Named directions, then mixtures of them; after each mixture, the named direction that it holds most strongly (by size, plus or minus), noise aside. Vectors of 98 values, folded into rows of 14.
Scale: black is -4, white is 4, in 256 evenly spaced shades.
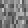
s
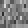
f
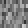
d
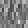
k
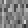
d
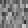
d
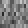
f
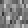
f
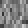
f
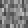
s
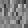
k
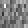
f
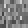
f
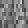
s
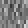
k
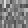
d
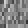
f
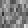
f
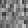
d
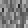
k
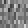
k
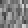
d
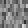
d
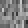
k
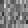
f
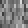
d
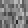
s
